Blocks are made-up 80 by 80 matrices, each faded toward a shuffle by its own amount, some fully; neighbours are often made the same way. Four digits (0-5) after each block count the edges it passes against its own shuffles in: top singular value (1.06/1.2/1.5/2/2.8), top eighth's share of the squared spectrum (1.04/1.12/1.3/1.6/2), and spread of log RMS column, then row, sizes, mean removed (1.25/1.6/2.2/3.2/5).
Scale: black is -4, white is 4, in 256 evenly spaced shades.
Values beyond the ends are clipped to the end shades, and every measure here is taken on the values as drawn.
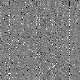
4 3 2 1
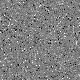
1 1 0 0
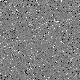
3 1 0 0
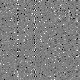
4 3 2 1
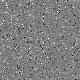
1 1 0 0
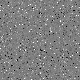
2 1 0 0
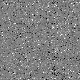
3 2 1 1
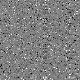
3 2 1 1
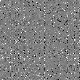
4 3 2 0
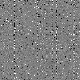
4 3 2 1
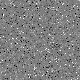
2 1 0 0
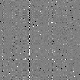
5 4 2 0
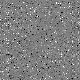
3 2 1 0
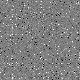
3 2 1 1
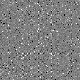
4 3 1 1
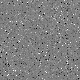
1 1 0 0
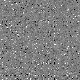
3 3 1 1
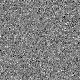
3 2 0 0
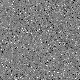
0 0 0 0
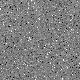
0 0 0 0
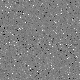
1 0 0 0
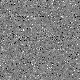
1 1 0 1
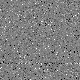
2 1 0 1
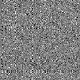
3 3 2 1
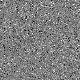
2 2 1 0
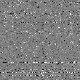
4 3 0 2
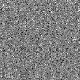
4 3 1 1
